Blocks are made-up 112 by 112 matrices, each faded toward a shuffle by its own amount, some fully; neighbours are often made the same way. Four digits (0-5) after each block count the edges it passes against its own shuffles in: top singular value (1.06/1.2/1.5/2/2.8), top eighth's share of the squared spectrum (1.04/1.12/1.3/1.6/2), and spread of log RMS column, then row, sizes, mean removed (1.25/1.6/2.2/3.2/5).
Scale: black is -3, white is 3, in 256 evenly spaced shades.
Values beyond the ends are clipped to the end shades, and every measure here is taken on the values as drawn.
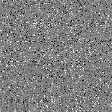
4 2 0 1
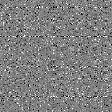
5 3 2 2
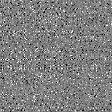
4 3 1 2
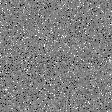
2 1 0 0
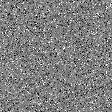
2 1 0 0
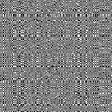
5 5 4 4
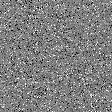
0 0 0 0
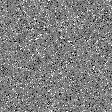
0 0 0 0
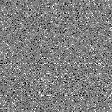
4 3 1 2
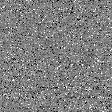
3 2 0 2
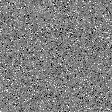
1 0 0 0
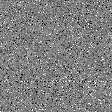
2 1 0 1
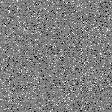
4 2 1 0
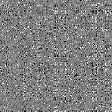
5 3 2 2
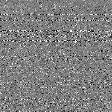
2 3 0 4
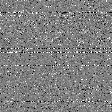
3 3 0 3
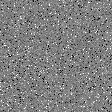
0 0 0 0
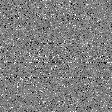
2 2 0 2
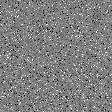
0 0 0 0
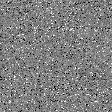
1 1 0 2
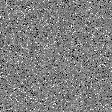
2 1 0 0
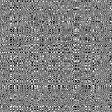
5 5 4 4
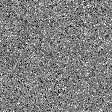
2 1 0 0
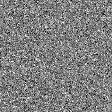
0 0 2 0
